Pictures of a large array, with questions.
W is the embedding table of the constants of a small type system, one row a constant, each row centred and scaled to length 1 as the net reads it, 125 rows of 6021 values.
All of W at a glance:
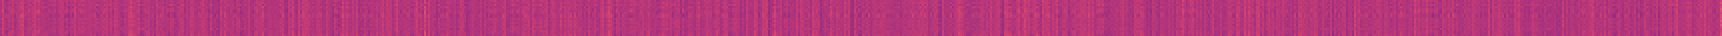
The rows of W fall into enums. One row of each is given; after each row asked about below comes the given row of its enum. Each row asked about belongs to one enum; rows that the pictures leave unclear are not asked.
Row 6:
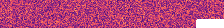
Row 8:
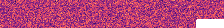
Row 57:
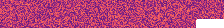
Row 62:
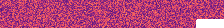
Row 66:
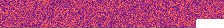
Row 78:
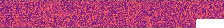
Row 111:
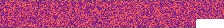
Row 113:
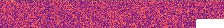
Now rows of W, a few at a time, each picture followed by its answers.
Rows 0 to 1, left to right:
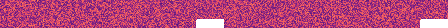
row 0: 111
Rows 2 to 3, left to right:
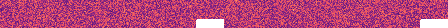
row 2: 62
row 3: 113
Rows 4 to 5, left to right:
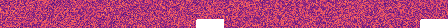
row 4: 66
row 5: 111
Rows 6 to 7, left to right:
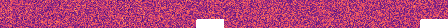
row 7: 62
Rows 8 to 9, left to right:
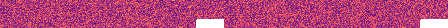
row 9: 78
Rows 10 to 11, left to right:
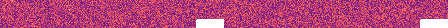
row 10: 113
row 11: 57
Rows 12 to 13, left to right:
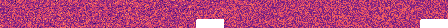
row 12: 8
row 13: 57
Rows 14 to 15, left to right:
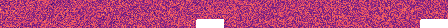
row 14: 66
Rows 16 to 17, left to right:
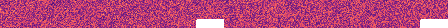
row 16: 66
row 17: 78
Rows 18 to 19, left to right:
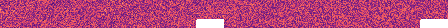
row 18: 66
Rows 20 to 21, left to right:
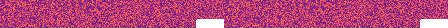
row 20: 111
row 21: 111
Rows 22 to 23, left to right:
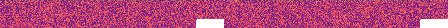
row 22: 78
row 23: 113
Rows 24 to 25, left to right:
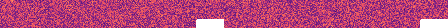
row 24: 113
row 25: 62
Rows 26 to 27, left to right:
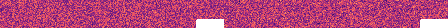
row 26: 62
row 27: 8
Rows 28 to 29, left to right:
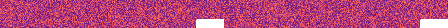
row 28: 57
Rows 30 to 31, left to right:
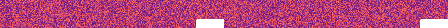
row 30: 78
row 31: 57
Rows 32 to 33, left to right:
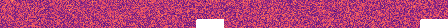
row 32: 113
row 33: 62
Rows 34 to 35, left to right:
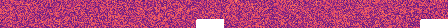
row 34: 57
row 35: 113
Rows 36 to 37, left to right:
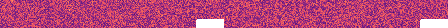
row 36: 113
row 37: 111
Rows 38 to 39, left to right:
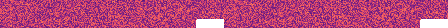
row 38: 57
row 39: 57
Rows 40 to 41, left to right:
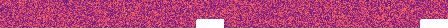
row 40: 62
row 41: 57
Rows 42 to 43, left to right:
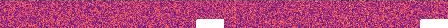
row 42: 111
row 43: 6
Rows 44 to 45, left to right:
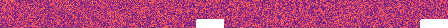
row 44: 113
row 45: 111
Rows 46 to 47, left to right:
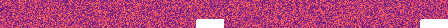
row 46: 62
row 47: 111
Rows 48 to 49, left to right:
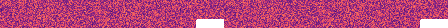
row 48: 62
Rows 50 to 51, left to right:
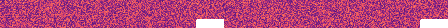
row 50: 78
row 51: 62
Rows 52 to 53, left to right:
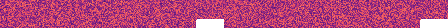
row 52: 111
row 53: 57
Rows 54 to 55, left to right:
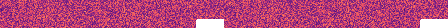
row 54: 62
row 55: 62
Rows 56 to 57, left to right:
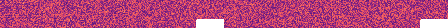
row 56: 78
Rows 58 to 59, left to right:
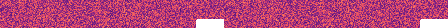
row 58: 62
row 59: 62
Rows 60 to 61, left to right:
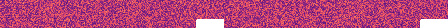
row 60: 78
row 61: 111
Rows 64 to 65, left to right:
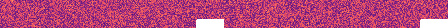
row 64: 113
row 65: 78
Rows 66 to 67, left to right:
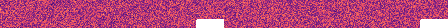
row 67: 62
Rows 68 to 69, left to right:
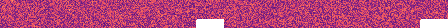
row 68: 113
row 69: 57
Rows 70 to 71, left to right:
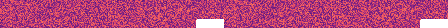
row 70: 57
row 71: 57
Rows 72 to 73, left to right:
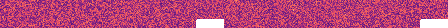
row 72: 111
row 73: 113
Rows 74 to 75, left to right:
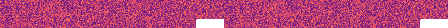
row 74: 78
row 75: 78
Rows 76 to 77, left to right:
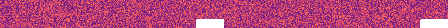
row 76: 78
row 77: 57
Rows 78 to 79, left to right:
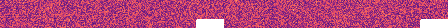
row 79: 113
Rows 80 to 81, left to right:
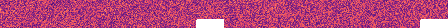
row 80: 66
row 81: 78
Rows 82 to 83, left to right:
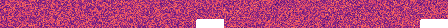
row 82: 111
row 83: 66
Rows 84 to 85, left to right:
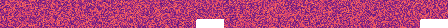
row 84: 111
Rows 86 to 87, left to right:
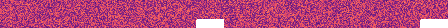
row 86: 57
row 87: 78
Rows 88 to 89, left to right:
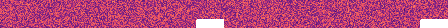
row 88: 57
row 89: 62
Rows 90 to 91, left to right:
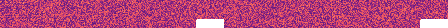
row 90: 78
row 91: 57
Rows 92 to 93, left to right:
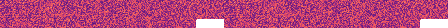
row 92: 78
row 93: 78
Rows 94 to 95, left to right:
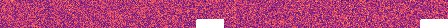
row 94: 113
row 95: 6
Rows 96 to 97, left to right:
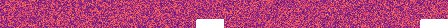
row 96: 111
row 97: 66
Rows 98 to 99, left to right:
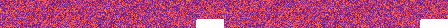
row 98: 66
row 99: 66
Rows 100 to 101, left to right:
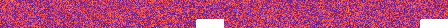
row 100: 113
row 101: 62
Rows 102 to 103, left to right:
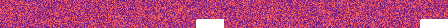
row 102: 57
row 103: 62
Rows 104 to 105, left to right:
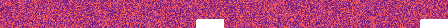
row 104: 62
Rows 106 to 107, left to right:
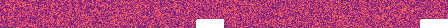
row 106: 111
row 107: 57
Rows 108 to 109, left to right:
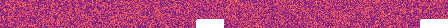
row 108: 111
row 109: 113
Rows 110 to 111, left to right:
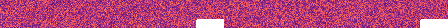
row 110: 66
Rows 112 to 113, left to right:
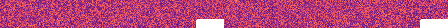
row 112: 111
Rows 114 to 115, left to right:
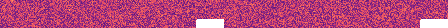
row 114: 113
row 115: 57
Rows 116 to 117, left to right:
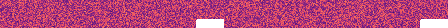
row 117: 111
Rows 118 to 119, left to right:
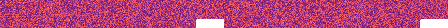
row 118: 78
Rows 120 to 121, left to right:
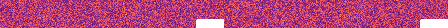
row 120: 62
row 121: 111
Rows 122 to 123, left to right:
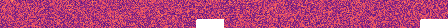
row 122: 113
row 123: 78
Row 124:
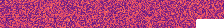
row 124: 78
